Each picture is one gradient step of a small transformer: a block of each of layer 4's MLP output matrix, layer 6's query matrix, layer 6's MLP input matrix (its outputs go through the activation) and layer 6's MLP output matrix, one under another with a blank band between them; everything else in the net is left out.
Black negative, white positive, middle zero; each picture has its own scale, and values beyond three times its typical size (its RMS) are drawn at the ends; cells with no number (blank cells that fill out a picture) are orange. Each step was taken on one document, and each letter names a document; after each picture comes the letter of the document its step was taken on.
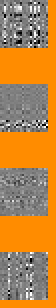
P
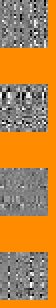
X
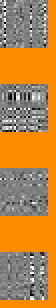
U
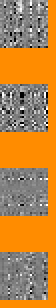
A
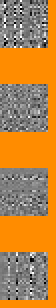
U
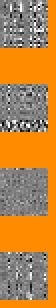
A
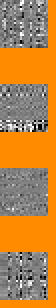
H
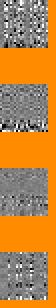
A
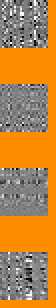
X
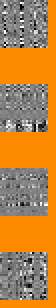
H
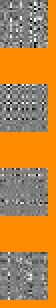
X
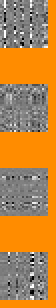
U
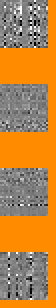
P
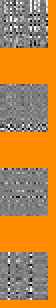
P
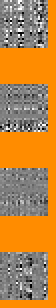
A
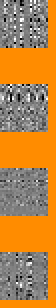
X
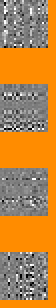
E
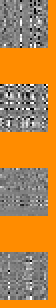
X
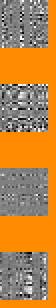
H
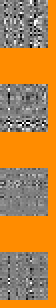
X
